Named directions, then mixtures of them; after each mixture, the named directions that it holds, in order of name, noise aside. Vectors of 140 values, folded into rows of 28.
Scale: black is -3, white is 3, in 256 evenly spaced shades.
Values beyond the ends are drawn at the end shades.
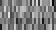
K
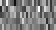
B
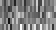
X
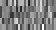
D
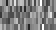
D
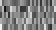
B, K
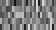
B, K, X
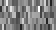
B, X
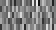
B, K, X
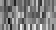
X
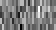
B, D, X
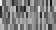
B, D, K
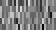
D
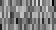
K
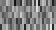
B, K, X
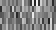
B, D, K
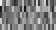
B, D, X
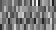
K, X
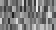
D, X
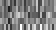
X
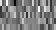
B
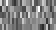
B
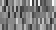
B, K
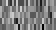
D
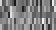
B, D, K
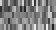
B, D, X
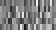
B, K, X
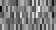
B, D, K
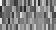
B, D, X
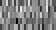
D, K
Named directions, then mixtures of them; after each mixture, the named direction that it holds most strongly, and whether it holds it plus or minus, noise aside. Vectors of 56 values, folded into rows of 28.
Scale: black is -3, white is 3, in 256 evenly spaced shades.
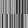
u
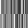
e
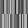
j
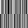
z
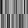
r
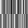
e, plus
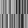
u, plus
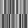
j, minus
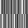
e, plus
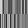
r, minus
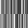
e, plus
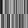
r, plus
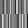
j, plus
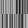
u, plus
